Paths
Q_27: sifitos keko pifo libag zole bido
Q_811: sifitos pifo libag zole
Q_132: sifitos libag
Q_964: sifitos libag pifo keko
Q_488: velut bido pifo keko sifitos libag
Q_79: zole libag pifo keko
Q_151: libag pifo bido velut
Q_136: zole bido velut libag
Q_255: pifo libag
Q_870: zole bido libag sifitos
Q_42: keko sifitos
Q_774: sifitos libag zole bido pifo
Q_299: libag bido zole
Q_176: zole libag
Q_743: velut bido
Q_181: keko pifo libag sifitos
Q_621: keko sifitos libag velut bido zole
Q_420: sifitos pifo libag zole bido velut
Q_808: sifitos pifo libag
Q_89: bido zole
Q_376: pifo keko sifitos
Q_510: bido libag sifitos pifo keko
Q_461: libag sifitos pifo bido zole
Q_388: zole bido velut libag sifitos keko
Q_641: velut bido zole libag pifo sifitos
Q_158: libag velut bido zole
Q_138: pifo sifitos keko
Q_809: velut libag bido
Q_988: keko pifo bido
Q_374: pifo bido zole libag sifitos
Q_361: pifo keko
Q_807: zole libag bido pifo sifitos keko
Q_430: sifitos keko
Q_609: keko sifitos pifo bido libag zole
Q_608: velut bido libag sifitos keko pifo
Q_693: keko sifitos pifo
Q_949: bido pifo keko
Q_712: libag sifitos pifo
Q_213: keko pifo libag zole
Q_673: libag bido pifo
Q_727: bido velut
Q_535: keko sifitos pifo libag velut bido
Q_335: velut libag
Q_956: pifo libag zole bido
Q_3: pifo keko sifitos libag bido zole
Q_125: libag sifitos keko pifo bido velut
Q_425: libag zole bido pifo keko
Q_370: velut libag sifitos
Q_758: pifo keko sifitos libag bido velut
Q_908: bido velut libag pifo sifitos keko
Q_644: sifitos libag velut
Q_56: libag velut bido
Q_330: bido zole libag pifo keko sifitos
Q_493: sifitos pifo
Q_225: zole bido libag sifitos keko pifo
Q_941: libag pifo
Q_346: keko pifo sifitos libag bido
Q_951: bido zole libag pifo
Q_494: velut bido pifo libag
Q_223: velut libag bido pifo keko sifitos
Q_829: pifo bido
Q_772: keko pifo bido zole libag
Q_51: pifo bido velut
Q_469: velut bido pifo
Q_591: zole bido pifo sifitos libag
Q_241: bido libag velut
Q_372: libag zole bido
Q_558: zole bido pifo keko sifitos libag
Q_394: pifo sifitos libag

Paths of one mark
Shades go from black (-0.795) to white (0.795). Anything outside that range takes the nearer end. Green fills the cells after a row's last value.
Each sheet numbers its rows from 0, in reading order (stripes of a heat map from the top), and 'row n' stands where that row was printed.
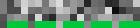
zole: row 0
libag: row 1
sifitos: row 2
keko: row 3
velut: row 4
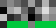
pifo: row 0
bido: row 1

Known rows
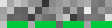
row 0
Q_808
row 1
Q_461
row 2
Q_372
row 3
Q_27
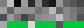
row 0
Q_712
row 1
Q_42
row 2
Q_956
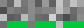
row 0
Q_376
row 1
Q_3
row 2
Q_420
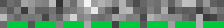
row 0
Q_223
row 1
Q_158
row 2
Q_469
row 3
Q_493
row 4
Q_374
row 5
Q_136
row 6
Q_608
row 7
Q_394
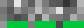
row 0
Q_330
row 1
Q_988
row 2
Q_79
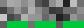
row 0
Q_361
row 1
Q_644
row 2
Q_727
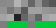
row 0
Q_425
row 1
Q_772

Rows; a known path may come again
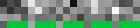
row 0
Q_335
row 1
Q_493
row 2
Q_712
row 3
Q_151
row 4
Q_964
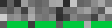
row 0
Q_809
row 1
Q_807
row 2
Q_727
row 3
Q_213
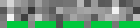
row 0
Q_299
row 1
Q_641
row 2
Q_558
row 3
Q_772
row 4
Q_132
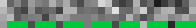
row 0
Q_774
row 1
Q_158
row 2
Q_374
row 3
Q_225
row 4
Q_79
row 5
Q_609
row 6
Q_176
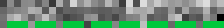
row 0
Q_494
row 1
Q_346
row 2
Q_908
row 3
Q_56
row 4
Q_89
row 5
Q_808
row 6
Q_372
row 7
Q_941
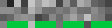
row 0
Q_510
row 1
Q_811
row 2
Q_488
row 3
Q_956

